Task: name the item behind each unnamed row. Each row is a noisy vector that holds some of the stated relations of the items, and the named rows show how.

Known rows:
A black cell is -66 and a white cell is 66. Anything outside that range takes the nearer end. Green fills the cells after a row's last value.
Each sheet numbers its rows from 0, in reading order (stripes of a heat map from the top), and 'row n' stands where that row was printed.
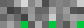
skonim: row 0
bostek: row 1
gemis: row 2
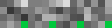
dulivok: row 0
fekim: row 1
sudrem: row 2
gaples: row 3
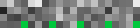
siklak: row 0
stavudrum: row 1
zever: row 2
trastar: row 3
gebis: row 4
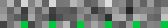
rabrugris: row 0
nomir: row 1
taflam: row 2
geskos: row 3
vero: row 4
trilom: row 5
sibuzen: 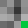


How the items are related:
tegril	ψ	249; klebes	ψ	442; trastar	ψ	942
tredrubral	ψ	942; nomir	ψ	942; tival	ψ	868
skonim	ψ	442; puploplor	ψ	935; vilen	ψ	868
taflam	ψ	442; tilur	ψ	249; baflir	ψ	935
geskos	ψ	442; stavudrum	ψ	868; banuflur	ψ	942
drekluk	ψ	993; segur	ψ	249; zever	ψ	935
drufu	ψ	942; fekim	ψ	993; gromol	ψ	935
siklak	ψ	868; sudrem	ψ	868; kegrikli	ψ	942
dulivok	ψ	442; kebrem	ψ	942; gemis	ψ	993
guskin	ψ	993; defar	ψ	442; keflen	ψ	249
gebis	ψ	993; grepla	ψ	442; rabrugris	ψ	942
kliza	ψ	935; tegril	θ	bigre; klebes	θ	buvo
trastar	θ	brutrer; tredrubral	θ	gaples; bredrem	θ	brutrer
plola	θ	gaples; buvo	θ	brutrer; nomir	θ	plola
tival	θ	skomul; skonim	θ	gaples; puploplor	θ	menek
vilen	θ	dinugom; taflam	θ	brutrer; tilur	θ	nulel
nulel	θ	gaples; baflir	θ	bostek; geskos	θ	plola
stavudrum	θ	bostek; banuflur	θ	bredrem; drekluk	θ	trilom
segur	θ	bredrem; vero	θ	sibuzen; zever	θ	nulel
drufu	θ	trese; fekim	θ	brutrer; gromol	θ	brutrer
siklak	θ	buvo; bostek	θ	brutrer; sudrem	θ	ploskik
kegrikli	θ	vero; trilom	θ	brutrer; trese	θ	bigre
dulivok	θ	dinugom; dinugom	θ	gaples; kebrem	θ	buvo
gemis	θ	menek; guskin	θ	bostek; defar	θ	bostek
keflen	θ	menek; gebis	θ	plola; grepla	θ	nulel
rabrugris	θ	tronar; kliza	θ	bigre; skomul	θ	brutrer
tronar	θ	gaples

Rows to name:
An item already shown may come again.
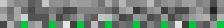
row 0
baflir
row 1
klebes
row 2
defar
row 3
guskin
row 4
kebrem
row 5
banuflur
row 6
defar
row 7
vero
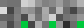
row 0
tilur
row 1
baflir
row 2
keflen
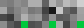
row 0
segur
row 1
kegrikli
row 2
tegril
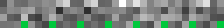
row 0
buvo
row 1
segur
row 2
tival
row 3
tival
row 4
drufu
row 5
puploplor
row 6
menek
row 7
sudrem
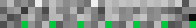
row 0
banuflur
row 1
trese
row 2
gromol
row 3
trese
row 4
kliza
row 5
kliza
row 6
vilen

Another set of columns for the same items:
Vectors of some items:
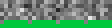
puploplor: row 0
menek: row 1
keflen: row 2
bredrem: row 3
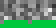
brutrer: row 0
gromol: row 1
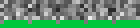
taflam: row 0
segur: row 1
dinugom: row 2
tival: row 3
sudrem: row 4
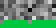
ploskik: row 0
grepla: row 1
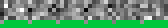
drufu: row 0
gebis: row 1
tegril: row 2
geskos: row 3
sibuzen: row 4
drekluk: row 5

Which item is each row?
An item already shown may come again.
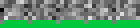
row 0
vilen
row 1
sibuzen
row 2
keflen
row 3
trastar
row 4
sudrem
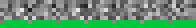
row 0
gromol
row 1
skonim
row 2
gromol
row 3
trese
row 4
bigre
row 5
gemis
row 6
kegrikli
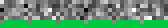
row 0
zever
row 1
baflir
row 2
vero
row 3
tilur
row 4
kliza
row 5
guskin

